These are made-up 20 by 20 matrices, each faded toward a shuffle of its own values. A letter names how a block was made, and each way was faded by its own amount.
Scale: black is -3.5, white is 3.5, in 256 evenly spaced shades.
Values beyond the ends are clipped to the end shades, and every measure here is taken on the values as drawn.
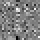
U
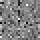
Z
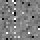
Z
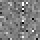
Z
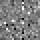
Z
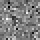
Z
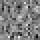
U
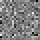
U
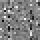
Z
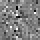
Z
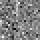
Z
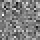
U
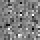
Z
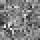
U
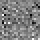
U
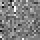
Z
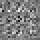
U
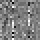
U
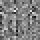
U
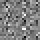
U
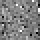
Z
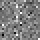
Z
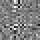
U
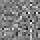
U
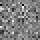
U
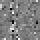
Z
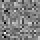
U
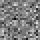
U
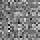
U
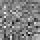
U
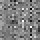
U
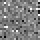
Z
